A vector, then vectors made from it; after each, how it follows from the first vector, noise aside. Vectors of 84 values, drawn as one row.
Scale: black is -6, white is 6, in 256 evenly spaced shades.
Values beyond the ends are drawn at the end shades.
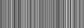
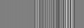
partly zeroed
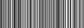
scaled up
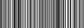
scaled up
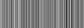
negated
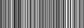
scaled up
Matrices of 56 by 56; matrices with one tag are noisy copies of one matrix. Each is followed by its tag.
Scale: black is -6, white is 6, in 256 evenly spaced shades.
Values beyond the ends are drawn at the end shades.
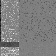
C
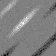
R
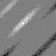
R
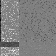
C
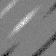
R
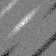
R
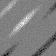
R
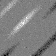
R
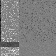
C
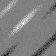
R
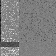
C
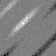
R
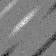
R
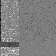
C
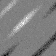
R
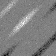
R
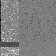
C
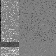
C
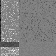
C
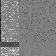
C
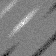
R
